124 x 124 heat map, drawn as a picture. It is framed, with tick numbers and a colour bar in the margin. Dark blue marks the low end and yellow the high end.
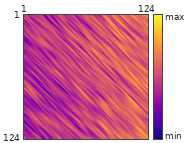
No row or column stands out. There is an overall slope up to the right. The grain runs diagonally down to the right. Overall the values sit about 50% of the way up the scale.
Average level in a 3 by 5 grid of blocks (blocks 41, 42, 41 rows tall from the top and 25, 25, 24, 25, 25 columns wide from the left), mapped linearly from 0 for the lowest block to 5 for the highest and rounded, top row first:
1 2 3 4 5 / 0 1 3 4 5 / 0 1 2 4 5
